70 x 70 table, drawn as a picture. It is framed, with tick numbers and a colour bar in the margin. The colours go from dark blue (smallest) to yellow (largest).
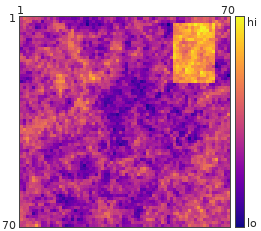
Grain: blotchy. Mirror symmetry: none. Ninth with the lowest average: centre. Odd patch: higher, in the top right.
